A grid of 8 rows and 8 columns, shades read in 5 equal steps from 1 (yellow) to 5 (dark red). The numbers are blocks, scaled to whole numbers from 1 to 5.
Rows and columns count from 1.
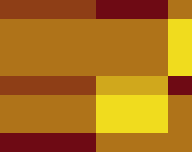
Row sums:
34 22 22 22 27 18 18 32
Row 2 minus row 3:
0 0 0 0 0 0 0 0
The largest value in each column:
5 5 5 5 5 5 5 5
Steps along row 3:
same same same same same same down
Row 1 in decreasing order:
5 5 5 4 4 4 4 3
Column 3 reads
4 3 3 3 4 3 3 5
